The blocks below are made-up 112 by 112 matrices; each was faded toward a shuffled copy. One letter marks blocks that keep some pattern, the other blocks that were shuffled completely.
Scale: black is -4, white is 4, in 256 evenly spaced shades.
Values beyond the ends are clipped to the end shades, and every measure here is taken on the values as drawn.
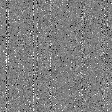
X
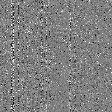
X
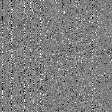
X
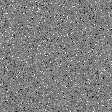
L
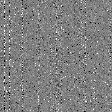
X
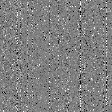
X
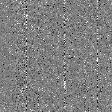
X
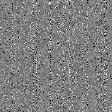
X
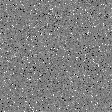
L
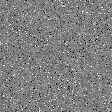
L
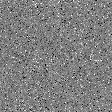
L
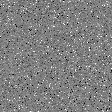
L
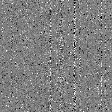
X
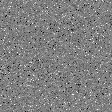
L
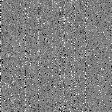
X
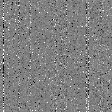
X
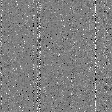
X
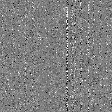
X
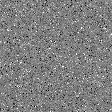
L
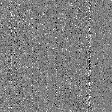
X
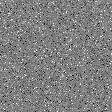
L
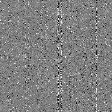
X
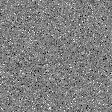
L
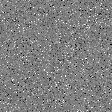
L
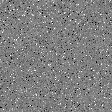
L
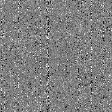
X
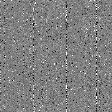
X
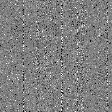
X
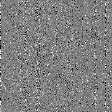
X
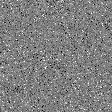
L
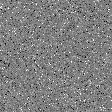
L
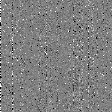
X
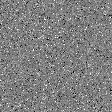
L
